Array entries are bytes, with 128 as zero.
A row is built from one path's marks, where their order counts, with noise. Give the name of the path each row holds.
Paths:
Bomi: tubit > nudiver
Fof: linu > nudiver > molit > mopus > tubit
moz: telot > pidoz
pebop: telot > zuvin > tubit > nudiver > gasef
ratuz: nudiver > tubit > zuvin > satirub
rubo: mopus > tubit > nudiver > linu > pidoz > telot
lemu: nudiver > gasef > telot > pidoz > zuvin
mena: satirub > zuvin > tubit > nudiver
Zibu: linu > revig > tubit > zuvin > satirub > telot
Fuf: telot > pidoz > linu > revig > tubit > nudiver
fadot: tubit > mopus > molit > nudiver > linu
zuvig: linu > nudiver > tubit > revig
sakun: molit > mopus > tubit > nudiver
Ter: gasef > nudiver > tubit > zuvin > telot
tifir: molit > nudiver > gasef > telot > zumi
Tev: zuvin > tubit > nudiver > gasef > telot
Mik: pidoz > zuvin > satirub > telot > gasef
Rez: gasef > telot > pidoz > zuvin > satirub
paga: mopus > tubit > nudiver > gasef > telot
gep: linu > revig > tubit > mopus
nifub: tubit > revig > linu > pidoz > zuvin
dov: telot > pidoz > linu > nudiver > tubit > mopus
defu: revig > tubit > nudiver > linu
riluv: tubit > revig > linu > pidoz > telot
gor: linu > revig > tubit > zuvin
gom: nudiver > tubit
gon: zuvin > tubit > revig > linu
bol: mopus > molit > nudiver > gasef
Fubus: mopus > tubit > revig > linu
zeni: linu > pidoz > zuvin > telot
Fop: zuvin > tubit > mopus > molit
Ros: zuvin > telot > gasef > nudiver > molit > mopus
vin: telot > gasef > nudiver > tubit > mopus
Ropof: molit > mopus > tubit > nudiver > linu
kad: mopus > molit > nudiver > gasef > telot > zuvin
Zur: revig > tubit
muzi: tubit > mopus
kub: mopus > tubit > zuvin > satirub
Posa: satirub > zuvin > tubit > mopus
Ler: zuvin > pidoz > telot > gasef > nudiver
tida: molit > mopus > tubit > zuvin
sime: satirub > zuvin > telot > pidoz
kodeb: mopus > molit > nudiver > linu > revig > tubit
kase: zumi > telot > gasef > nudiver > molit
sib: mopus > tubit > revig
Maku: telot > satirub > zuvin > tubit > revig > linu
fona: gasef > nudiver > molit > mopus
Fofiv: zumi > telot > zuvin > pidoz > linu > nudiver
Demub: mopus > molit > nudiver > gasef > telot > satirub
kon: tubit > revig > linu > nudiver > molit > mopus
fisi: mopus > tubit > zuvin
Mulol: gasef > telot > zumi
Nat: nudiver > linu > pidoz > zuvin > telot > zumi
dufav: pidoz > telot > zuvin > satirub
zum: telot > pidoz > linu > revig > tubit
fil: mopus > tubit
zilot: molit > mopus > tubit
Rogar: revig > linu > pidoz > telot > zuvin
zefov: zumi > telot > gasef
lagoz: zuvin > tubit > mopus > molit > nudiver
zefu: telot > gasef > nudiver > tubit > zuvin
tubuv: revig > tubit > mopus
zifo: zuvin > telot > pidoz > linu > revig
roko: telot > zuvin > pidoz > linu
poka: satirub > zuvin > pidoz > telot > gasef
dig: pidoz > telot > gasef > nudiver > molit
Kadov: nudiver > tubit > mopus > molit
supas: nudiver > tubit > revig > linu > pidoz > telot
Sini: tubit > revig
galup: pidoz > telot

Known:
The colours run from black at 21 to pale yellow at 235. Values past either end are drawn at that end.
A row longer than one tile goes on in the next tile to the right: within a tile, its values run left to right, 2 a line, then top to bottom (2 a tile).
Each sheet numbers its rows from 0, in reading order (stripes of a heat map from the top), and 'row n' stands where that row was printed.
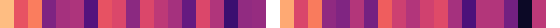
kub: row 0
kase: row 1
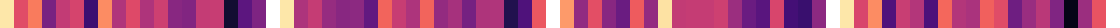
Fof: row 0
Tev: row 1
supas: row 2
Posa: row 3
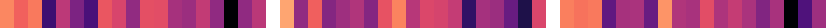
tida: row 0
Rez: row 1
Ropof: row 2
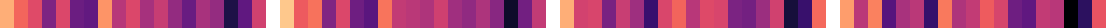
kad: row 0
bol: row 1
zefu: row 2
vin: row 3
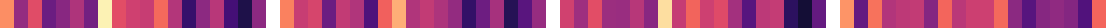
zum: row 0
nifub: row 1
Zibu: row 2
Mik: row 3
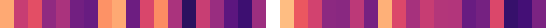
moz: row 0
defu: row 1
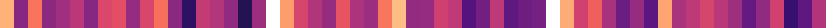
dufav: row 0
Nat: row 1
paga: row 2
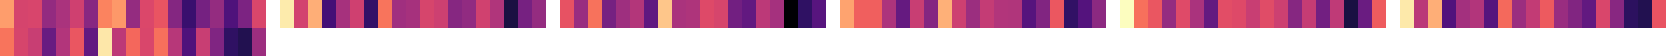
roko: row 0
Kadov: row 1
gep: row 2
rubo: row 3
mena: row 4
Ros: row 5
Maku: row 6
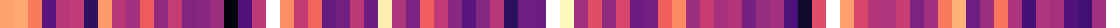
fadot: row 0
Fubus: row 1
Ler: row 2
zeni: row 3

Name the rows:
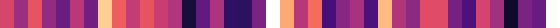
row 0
riluv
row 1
tubuv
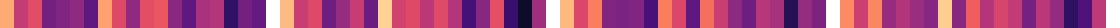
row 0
Zur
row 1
Fuf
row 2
fil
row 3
Demub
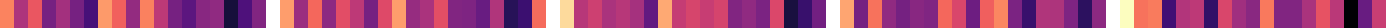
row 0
Sini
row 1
lemu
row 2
zuvig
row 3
galup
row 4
lagoz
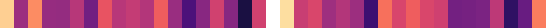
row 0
dig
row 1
pebop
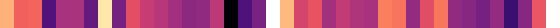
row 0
kodeb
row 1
sime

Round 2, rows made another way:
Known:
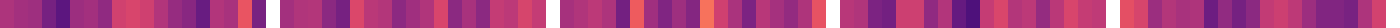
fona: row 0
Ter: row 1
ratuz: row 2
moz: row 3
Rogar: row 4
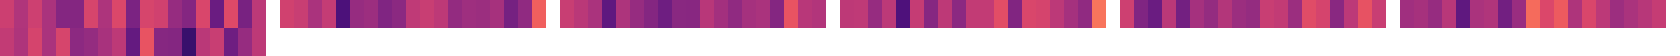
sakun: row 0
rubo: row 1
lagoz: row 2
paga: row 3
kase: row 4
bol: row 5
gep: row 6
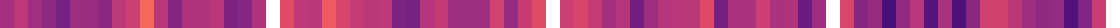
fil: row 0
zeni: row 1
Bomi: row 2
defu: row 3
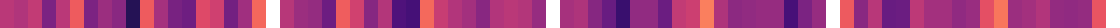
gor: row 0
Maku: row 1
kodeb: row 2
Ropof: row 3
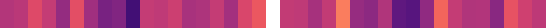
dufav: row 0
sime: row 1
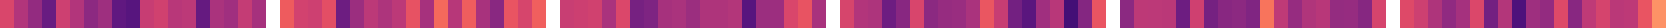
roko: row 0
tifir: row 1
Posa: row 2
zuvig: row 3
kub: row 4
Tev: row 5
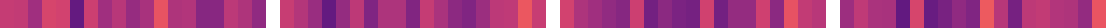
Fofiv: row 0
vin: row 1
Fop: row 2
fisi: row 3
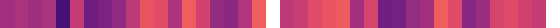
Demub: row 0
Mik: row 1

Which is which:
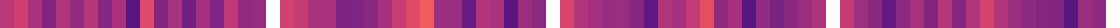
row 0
Fuf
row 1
kon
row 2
tubuv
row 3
Zur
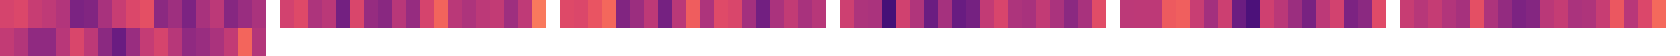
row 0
muzi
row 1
lemu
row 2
Nat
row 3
gon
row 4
Zibu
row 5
galup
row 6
pebop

